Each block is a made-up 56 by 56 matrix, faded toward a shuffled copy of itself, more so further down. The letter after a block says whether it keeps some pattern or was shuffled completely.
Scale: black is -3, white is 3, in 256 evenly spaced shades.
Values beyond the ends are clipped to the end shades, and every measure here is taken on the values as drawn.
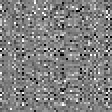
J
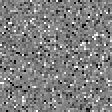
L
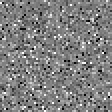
L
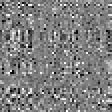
J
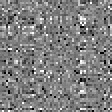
J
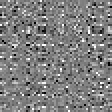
J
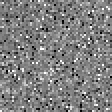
L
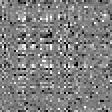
J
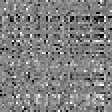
J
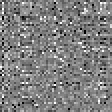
J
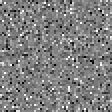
L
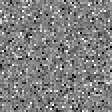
L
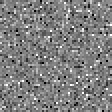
L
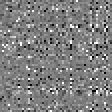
J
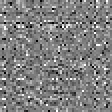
J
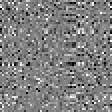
J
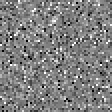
L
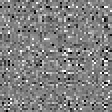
J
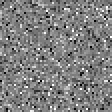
L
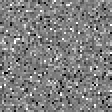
L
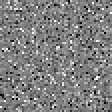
L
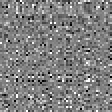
J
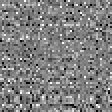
J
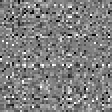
J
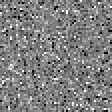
L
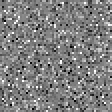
L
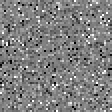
L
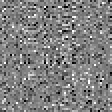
J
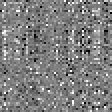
J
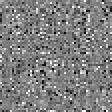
J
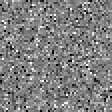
L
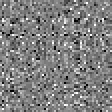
J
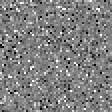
L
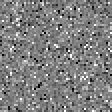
L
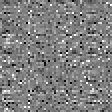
J
